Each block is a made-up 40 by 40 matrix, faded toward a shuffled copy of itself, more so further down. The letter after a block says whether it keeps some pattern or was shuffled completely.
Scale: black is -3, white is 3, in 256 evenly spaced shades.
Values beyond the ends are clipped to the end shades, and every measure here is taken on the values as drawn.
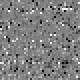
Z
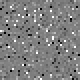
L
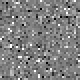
Z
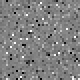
L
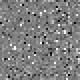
Z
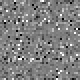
Z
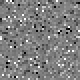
L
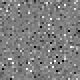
L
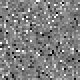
L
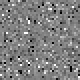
Z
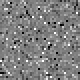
L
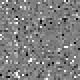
Z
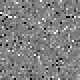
L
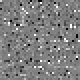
Z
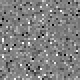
L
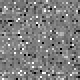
Z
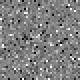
L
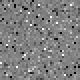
L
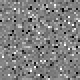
Z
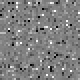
Z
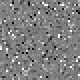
L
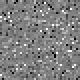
L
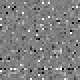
Z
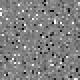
L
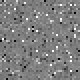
Z
